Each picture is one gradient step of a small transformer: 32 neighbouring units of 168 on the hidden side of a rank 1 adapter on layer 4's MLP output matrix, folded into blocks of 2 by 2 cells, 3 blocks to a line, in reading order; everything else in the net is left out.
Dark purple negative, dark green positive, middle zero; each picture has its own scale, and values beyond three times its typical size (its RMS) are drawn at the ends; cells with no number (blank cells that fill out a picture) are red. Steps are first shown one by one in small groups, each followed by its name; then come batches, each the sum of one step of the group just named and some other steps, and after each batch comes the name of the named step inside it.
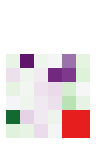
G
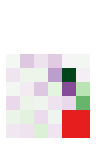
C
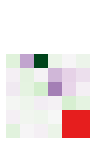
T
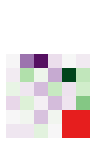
C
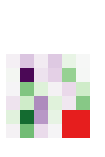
C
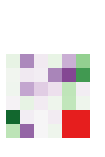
G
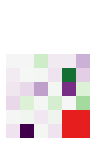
C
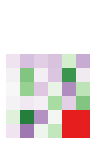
C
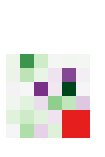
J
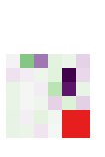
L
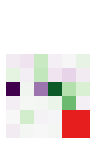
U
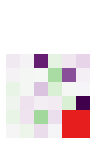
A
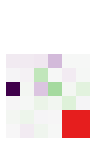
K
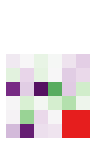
U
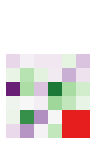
U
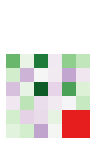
J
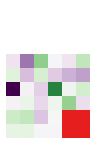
U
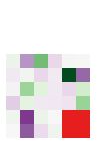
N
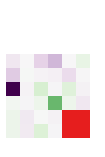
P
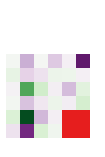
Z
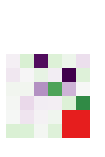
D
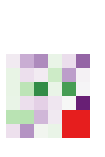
Z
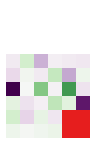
P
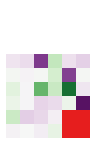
D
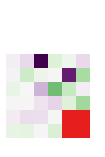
D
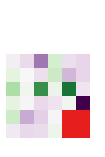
N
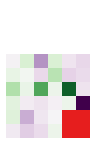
N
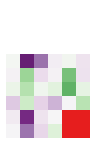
N
